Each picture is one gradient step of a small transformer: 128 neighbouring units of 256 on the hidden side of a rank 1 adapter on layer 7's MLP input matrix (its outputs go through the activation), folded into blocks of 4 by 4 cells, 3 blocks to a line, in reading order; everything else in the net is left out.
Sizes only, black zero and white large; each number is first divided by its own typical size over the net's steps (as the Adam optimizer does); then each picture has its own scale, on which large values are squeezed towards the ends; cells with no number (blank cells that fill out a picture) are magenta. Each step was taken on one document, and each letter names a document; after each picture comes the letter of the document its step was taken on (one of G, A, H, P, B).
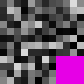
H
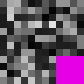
H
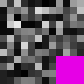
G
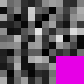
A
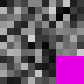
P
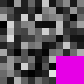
G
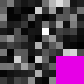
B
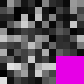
G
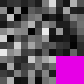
H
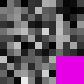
G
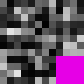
P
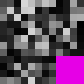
A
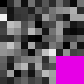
P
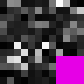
B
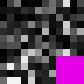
B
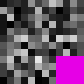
H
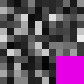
P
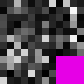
B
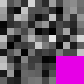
G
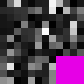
B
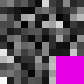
P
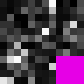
B
